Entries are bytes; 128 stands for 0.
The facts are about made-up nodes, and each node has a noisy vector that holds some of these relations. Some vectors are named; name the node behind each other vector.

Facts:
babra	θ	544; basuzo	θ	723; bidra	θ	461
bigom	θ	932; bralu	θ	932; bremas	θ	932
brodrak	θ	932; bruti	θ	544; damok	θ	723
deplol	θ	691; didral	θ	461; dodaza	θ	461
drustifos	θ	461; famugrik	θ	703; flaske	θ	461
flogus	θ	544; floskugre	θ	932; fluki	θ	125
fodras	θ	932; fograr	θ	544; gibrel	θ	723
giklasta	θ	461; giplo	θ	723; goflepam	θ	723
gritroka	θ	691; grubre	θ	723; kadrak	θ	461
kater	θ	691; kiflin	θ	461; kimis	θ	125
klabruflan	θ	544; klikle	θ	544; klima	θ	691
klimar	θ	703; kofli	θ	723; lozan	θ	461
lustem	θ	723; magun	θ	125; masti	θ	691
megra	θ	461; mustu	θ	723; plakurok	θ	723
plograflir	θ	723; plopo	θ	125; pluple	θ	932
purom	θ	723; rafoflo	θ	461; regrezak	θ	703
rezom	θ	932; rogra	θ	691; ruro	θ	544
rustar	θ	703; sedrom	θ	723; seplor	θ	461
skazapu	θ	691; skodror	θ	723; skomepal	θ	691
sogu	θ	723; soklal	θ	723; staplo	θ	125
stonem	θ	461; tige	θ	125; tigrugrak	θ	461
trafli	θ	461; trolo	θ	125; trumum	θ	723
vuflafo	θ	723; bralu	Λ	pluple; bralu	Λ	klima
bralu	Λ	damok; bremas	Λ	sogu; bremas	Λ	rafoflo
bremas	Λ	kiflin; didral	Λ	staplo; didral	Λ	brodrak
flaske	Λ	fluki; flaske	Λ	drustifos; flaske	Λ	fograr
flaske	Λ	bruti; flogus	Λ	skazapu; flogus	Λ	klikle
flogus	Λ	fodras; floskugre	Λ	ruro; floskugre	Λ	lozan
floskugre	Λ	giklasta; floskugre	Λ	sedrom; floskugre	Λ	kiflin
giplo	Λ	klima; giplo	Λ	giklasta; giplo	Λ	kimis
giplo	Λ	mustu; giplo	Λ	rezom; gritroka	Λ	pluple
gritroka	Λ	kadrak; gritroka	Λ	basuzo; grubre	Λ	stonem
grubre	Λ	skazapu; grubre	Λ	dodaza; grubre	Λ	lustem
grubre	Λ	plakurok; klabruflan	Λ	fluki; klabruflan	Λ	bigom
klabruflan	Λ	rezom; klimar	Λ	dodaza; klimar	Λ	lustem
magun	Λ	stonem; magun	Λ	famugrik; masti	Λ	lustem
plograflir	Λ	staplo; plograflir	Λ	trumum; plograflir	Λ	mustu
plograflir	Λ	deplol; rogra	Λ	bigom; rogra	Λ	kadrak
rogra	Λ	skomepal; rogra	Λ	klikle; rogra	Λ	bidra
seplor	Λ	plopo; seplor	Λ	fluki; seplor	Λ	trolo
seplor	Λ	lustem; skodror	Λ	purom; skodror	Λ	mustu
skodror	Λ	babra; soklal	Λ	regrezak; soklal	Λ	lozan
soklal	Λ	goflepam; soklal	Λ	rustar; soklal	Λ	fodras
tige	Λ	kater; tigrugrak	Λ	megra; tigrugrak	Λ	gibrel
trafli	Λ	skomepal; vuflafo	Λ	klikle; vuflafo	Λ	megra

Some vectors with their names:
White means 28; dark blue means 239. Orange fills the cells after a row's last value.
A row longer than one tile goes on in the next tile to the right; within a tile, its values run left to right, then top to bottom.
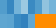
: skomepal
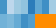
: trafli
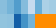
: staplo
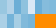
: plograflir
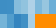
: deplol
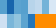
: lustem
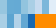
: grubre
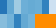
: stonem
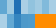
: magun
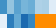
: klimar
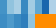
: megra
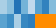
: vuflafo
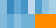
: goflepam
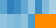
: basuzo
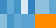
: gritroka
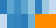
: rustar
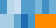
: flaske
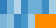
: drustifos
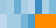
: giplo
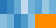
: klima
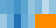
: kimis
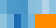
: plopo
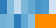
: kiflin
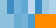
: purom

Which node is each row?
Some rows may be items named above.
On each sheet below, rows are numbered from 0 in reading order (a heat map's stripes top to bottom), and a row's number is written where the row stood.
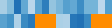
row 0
vuflafo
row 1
fluki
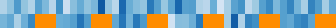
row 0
soklal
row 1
tigrugrak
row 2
klikle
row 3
lustem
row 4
flogus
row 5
skomepal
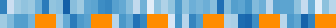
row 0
didral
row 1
bigom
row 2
masti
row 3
klabruflan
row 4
fluki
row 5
masti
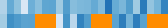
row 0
bremas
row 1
klabruflan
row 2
rogra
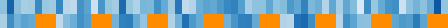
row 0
ruro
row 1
seplor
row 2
fodras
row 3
rezom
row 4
skazapu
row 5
fluki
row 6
bralu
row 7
tigrugrak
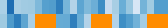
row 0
brodrak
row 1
lozan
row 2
floskugre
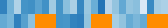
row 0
bidra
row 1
megra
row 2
mustu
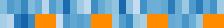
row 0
fluki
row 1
babra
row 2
pluple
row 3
kadrak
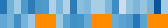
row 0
kadrak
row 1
tige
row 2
tigrugrak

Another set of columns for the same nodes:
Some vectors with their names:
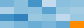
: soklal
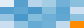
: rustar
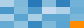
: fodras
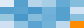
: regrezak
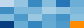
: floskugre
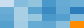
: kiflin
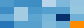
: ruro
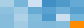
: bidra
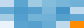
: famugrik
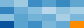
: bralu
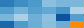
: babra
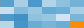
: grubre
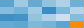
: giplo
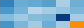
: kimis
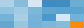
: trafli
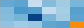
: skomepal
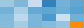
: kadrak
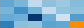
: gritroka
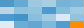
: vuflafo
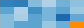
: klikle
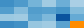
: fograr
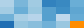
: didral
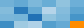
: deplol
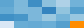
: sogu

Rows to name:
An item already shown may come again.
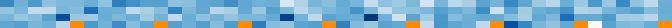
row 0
magun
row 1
pluple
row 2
bigom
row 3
rogra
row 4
gritroka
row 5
klimar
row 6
klabruflan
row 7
lustem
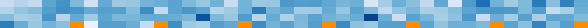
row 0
seplor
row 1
famugrik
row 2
klima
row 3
rezom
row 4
rogra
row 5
tigrugrak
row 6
fodras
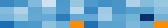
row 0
flogus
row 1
ruro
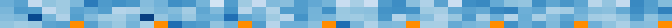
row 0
skomepal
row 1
staplo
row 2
flogus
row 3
lozan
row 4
flaske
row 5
megra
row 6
rezom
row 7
drustifos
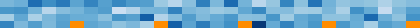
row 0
brodrak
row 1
tige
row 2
bremas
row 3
floskugre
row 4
masti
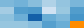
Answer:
skazapu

